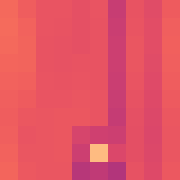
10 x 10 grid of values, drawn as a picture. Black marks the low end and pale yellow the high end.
Roughest part: bottom middle. Odd patch: rougher, in the bottom middle. Grain: streaks running down.
